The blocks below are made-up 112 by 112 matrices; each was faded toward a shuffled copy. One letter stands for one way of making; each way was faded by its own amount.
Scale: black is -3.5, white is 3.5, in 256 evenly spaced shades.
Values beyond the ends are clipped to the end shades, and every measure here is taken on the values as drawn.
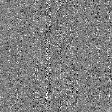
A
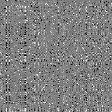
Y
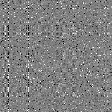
Y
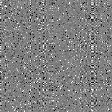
Y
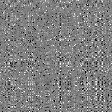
Y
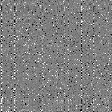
Y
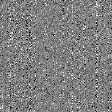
A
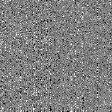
A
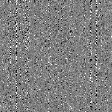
A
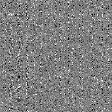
A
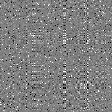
Y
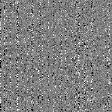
A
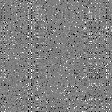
Y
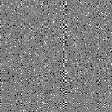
Y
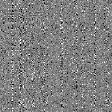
A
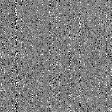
A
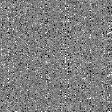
A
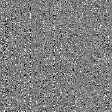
A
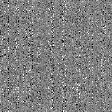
A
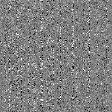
A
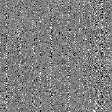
A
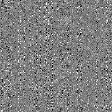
A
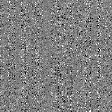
A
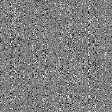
A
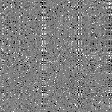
Y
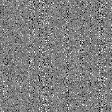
A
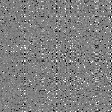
Y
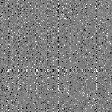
Y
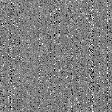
A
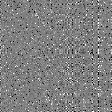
Y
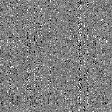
A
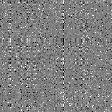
Y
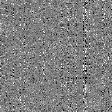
A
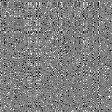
Y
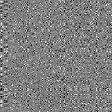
Y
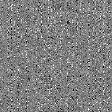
A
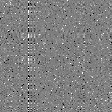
Y
